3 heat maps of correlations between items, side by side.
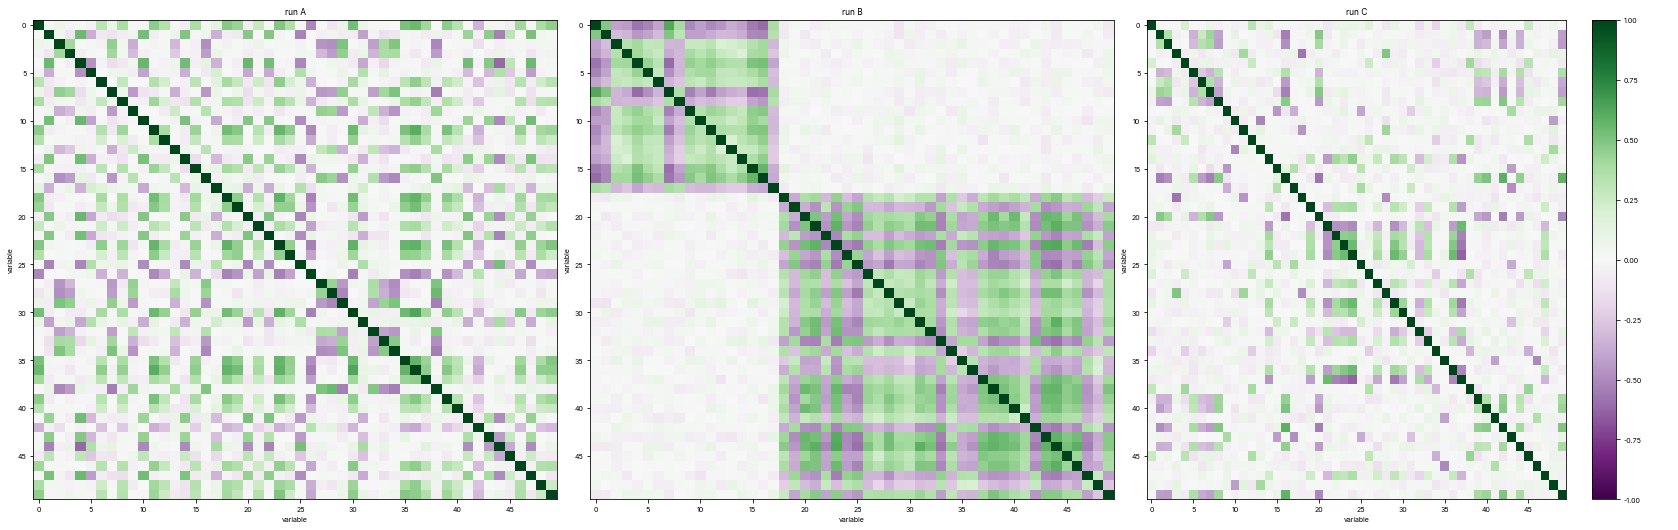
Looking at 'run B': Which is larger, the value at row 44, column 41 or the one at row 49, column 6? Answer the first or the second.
the first
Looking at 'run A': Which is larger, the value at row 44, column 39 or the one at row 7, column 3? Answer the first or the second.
the second
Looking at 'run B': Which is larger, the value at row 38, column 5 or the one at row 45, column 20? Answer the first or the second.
the second
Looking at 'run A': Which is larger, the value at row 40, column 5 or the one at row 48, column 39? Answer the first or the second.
the second
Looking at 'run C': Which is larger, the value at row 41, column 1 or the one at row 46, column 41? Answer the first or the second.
the second
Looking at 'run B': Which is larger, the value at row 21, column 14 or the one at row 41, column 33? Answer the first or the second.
the first
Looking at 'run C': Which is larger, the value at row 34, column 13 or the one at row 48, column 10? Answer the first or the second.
the first
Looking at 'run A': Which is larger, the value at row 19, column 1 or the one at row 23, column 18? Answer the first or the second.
the second
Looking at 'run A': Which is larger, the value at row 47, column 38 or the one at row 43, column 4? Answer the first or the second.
the second
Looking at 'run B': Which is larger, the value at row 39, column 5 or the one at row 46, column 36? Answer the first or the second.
the first
